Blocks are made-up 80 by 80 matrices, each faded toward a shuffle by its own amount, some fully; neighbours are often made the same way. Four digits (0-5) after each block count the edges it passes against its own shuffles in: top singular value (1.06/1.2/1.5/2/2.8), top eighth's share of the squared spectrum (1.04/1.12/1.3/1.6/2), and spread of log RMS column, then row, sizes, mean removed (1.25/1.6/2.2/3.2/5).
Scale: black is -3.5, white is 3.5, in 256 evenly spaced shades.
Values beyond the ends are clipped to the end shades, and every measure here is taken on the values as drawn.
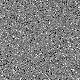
2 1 0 0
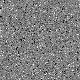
2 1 0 0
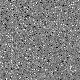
0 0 0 0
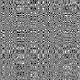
5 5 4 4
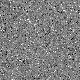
2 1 0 0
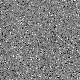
0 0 0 0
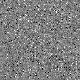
3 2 1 0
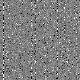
3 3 3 0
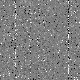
3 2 2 0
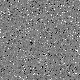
0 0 0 0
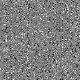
1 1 2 0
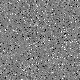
0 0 0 0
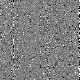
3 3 3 0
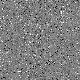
1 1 1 0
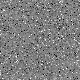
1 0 0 0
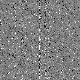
2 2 2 0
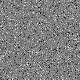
0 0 0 0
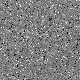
0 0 0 0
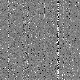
3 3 3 0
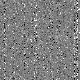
2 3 3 0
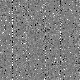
3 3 2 0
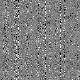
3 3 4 0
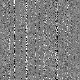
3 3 4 0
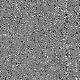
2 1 1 0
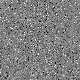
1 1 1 0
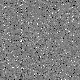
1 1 1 0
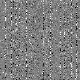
2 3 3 0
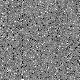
1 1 1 0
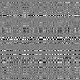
5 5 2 4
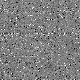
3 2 0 1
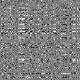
4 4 2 3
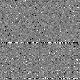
4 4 0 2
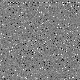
2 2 0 1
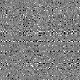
4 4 2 3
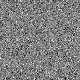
3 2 0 0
